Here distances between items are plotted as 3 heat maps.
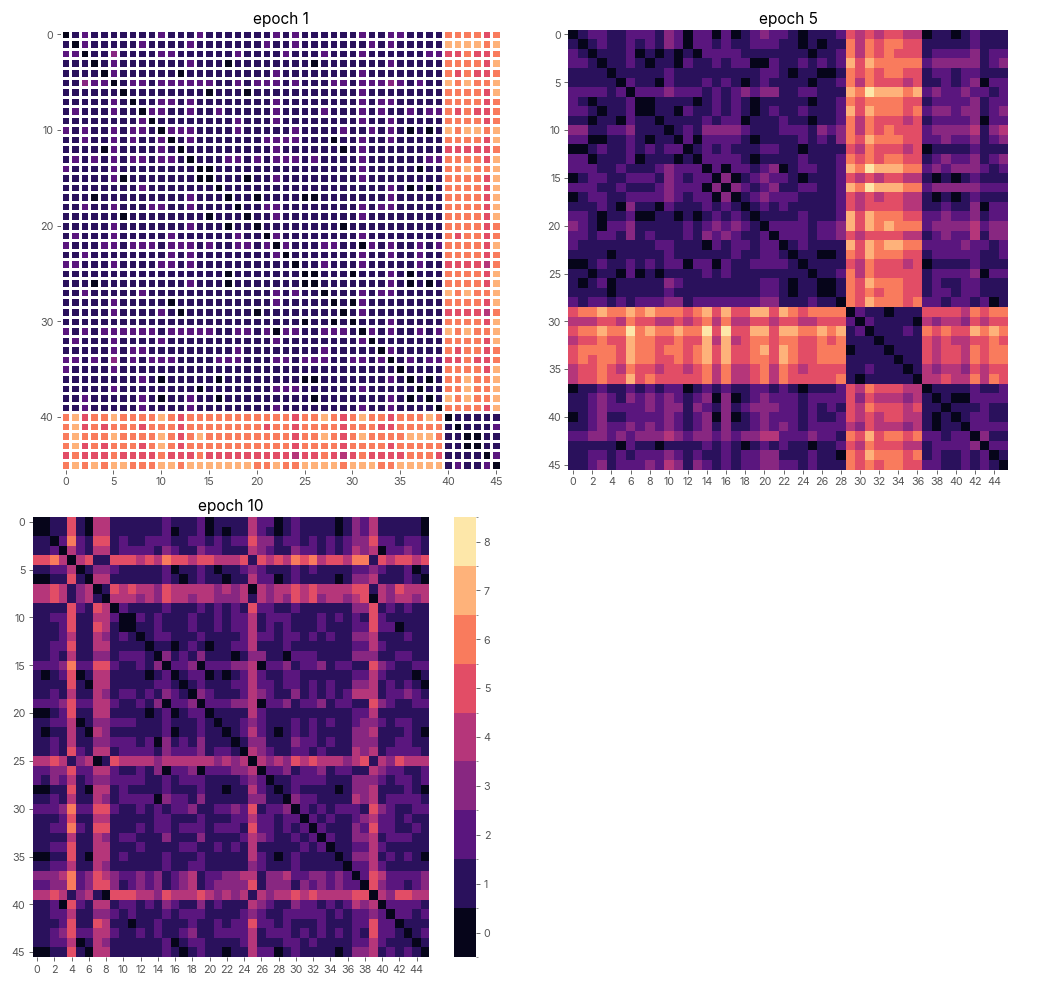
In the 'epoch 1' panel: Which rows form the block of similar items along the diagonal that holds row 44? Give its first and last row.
40 to 45
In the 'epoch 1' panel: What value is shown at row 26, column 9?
1
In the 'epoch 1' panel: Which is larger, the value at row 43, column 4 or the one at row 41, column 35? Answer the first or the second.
the second
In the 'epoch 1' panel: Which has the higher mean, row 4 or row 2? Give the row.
2
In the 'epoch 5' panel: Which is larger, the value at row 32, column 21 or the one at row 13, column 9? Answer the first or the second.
the first
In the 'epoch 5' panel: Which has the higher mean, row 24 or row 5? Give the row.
5
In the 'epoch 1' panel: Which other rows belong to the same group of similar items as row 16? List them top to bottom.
0, 1, 2, 3, 4, 5, 6, 7, 8, 9, 10, 11, 12, 13, 14, 15, 17, 18, 19, 20, 21, 22, 23, 24, 25, 26, 27, 28, 29, 30, 31, 32, 33, 34, 35, 36, 37, 38, 39
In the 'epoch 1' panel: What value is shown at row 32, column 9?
1
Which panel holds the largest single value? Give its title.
epoch 5
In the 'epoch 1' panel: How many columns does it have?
46
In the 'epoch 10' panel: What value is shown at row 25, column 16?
4
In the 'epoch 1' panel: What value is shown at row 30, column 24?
1
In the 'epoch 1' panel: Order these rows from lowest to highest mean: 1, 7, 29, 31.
29, 7, 1, 31
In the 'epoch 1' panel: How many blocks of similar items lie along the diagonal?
2
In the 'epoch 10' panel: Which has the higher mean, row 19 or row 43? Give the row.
19
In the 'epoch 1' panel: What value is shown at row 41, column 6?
6
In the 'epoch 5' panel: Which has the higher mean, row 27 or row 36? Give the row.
36
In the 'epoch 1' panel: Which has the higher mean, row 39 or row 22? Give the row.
22
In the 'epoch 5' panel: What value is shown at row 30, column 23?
5
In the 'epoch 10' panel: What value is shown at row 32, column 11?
1
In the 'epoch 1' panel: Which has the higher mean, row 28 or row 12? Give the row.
28
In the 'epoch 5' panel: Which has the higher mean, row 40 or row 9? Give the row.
40
